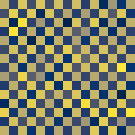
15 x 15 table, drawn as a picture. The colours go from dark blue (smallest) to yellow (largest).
Grain: checkered. Slope: none. Histogram: two levels. Seam: none. Odd rows or columns: none. Average level on the scale: 50%.
